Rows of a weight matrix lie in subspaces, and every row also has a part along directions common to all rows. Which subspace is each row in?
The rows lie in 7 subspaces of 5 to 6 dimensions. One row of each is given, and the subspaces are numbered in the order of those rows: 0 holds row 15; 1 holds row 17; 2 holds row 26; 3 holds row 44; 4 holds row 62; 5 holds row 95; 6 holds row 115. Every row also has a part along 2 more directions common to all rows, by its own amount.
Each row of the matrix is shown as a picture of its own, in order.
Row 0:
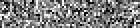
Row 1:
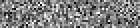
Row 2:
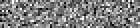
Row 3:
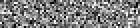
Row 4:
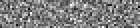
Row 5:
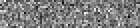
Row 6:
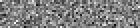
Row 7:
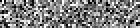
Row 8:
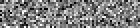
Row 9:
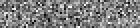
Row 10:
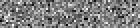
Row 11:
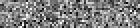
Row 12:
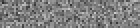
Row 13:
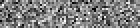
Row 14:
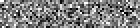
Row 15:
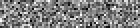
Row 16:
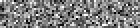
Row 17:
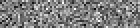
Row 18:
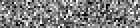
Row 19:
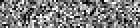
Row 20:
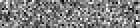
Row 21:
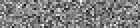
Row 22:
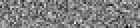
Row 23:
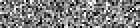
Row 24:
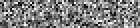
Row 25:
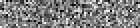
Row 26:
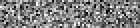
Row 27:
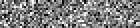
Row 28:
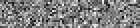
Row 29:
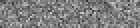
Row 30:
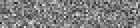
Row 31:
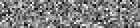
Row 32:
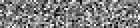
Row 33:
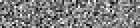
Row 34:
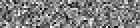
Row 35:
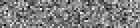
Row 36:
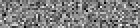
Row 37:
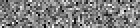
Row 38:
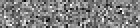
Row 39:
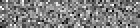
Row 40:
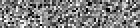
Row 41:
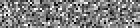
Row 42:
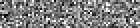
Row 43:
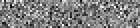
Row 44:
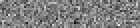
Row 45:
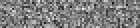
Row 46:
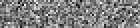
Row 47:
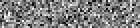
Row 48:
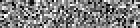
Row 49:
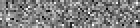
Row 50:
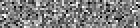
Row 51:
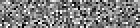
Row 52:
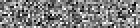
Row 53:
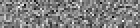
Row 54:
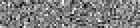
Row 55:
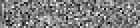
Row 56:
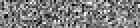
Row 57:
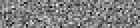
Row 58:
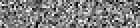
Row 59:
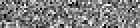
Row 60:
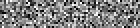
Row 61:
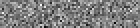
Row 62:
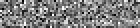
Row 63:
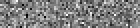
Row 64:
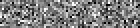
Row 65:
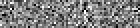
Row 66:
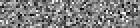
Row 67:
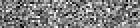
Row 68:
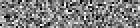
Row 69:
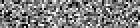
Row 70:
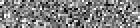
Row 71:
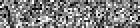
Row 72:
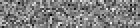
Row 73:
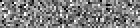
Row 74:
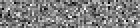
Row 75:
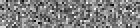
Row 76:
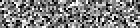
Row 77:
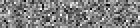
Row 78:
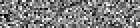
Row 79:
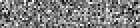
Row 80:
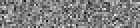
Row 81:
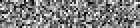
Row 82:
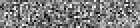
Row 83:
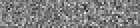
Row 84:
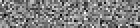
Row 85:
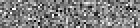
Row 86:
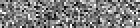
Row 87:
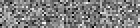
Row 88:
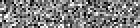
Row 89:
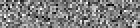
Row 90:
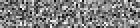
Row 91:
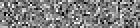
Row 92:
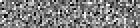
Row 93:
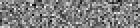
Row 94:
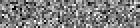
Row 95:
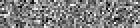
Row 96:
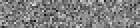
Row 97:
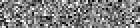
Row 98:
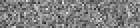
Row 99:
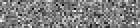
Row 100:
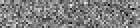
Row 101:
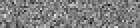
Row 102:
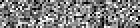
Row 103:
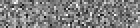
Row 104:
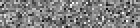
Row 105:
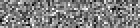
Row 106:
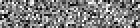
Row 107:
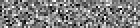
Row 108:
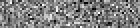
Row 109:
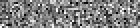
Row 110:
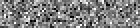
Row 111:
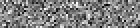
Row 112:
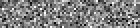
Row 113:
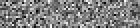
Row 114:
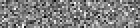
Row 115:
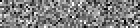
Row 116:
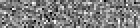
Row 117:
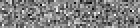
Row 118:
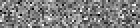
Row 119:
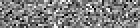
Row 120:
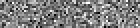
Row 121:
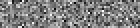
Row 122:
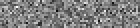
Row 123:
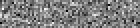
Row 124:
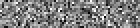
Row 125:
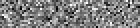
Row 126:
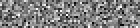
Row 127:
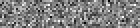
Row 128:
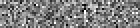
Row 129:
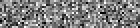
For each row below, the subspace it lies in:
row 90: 4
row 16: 6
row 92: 3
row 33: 2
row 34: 5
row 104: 2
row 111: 5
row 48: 2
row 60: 3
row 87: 6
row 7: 1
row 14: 3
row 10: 0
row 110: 0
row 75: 1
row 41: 1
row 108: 4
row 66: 2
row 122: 2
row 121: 4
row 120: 5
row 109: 3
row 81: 4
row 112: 0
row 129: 6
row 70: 1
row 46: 5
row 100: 3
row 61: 5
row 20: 3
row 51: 3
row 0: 3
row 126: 6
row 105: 0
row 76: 3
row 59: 5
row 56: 1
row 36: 6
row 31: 1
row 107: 2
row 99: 0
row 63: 4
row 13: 2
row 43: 1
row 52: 0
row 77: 5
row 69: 5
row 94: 4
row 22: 1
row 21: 5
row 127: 0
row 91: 1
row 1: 2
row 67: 5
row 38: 2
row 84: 6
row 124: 2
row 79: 3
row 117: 4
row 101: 5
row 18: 3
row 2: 4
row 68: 4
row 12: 0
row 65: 6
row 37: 3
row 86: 3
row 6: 6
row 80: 6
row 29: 0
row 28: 0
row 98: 1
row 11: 4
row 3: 3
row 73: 3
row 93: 0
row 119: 5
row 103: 4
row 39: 1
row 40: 5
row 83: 6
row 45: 2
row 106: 2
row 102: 5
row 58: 6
